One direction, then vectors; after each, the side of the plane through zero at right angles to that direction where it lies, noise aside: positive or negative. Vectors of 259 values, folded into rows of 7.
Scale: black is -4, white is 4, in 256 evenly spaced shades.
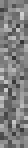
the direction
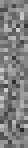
positive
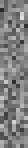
positive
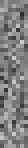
negative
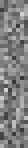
positive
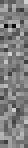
negative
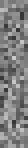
negative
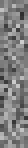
negative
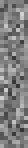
positive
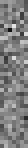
negative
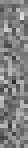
positive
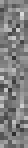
positive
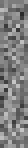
negative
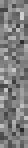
positive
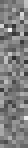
positive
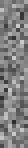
negative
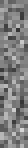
negative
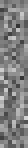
positive
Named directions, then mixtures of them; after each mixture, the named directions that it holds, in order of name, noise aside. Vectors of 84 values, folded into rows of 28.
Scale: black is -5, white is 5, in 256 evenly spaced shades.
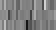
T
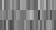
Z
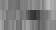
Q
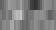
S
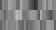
S, Z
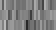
T, Z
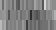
Q, T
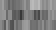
Q, S, Z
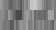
S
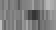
Q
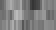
S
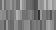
Q, S, Z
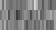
S, T, Z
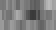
Q, S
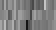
S, T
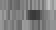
Q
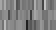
T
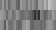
Q, Z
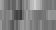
S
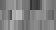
S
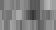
Q, S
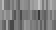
Q, S, Z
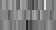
S, T, Z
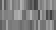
S, Z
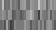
S, Z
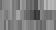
Q, S, Z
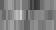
S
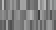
Z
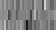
T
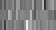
T
